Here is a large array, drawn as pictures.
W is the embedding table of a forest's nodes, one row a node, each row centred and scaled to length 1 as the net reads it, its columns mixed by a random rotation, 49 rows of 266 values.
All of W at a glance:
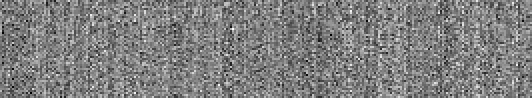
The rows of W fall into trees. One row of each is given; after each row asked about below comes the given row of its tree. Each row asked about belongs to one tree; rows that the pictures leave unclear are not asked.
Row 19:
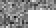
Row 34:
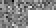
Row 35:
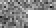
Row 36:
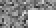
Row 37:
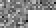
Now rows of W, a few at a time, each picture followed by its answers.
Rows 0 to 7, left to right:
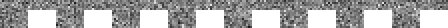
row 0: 34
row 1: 36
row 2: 36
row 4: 35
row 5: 34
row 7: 35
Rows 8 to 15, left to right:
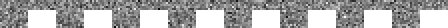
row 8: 37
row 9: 35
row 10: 35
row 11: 34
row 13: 34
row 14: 37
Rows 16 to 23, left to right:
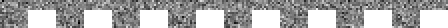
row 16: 34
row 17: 19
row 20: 34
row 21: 36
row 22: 34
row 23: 19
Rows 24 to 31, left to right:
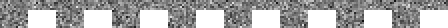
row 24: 37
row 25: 34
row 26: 19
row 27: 36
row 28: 34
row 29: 35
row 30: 37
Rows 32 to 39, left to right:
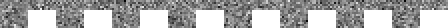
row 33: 35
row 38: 35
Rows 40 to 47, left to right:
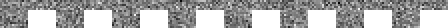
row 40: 19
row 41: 36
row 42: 36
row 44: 35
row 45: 34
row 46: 35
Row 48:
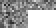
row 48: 34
